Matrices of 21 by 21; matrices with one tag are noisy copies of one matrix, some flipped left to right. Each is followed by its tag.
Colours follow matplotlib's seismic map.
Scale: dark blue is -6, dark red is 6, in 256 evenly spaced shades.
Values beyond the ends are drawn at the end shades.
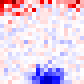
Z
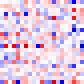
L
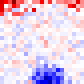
Z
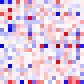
L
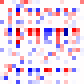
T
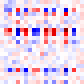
T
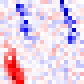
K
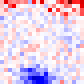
Z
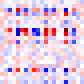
T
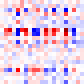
T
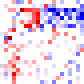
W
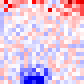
Z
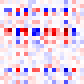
T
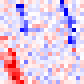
K
